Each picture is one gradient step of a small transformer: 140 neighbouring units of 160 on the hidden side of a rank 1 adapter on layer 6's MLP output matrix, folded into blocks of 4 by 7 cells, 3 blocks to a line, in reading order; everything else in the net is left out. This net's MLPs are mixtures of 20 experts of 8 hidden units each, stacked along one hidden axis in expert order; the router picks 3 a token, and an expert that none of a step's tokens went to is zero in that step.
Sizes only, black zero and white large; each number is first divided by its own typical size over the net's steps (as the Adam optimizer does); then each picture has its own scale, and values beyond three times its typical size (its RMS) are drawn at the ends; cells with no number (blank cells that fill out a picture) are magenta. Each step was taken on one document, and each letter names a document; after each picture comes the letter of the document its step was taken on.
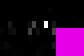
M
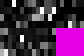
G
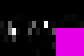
M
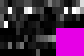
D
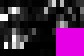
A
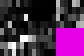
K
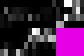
D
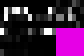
A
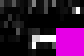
D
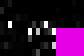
M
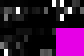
A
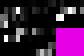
A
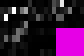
A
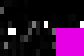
M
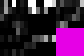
D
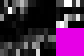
D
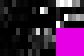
D
